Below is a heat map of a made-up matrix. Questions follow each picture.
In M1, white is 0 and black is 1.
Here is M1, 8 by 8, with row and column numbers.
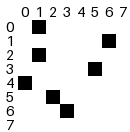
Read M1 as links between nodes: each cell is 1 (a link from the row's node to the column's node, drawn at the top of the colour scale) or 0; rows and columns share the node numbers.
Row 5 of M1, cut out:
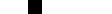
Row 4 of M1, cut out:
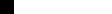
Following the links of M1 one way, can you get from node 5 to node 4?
no
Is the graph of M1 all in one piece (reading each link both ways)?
no
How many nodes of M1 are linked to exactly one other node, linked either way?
1
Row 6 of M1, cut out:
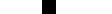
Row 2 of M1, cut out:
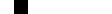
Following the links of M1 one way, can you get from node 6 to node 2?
yes
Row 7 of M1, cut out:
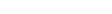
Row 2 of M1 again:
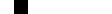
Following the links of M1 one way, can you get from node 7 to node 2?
no
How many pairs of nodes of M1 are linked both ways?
0
